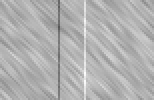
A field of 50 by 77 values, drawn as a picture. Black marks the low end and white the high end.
On average the colour sits 70% of the way up the scale. Columns 30 and 43 differ from the columns beside them. There is no overall slope. A few values lie far out on both sides of the bulk.
